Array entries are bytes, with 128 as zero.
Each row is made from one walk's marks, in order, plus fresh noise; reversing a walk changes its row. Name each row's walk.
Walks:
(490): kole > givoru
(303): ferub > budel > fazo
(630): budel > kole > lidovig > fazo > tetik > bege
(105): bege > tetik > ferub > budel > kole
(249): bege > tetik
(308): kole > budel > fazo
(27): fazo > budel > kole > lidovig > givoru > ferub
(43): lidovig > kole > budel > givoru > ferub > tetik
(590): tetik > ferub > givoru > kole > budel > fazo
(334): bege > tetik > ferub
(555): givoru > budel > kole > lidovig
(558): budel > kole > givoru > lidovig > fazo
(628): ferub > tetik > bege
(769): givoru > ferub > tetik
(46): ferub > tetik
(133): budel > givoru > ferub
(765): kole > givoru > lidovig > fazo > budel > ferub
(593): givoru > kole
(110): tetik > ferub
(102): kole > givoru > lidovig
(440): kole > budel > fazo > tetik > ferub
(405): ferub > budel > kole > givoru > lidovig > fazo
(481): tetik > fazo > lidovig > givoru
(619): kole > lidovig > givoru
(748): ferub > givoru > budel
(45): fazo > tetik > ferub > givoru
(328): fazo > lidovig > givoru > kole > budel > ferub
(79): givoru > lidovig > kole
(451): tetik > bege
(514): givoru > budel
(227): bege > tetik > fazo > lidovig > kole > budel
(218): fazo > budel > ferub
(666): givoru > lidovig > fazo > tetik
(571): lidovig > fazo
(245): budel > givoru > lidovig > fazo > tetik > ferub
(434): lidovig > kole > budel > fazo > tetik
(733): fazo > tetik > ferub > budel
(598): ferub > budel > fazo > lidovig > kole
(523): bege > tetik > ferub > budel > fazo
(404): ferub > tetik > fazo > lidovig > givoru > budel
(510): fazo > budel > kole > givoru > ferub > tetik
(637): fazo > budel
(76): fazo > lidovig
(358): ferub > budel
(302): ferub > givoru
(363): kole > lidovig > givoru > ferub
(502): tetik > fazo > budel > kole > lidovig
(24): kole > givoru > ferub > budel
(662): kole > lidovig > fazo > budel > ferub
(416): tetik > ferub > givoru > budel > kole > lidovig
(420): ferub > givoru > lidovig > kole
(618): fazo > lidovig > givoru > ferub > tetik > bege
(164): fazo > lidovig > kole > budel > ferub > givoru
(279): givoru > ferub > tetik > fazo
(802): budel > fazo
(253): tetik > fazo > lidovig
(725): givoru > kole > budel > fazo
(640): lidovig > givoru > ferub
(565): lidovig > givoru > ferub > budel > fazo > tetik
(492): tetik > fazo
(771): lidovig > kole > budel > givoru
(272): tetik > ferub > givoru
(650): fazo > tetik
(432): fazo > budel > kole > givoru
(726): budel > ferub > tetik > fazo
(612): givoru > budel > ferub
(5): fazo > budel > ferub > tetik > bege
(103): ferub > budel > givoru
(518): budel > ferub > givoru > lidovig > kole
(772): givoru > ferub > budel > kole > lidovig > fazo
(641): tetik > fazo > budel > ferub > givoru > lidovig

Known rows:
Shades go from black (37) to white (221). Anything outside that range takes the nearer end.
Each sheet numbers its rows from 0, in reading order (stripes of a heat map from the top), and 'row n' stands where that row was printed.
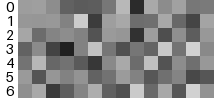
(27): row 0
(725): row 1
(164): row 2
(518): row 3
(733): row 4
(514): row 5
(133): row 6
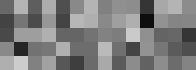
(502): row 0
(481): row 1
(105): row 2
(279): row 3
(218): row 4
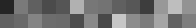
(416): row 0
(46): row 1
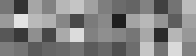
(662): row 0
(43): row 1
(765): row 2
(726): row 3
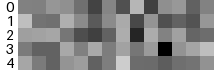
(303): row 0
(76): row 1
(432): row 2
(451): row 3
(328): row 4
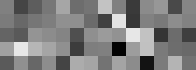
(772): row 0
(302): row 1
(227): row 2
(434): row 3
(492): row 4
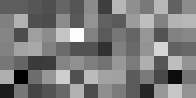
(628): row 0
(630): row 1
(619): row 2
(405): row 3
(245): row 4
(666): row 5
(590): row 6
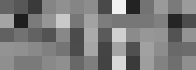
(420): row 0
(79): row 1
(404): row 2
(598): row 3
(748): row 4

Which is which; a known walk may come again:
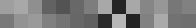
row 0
(27)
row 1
(103)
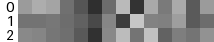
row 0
(510)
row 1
(46)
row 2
(650)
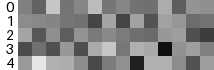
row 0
(308)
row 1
(598)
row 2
(555)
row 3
(253)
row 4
(43)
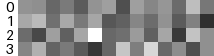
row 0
(802)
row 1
(640)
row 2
(490)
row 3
(45)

